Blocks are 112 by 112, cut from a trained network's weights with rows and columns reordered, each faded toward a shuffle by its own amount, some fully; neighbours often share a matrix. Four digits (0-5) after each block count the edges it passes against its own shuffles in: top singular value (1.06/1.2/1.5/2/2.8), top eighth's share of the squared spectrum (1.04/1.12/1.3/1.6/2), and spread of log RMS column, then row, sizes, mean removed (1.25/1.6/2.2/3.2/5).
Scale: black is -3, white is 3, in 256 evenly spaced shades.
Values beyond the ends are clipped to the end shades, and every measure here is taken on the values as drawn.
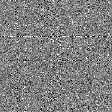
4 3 3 2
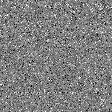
1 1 0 0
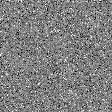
1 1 0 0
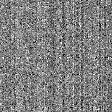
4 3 1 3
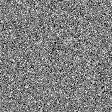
0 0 0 0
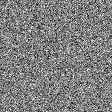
0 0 0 0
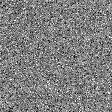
0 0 0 0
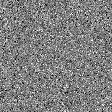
1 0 0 0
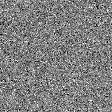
2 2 0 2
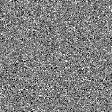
2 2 1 2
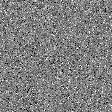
0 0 0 0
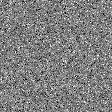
0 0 0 0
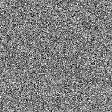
3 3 0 1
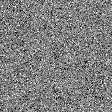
1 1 0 0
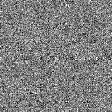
3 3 1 2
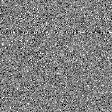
3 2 2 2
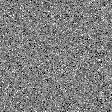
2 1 0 0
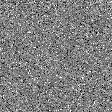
1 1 0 0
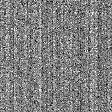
4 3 1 2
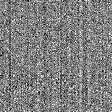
3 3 1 2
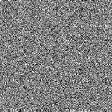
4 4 1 2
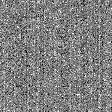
3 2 0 1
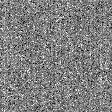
2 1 0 0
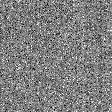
1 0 0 0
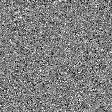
2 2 0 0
